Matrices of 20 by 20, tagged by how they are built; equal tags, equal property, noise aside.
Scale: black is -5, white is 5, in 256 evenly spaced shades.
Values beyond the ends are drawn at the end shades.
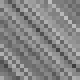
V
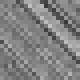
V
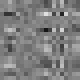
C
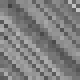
V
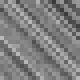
V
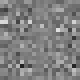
C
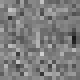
C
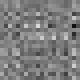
C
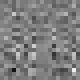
C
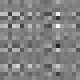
C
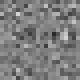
C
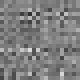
C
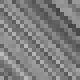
V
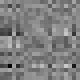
C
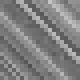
V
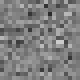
C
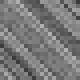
V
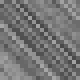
V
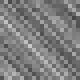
V
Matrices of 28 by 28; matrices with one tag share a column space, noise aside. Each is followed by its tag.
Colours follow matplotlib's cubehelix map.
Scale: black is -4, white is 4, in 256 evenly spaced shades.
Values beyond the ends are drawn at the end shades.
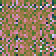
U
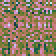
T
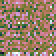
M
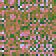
U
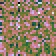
T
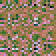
U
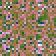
U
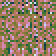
T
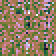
T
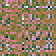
U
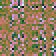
U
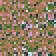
M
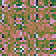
U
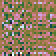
M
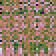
T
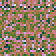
U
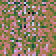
T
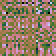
T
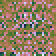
M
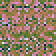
U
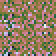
M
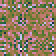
U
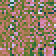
T
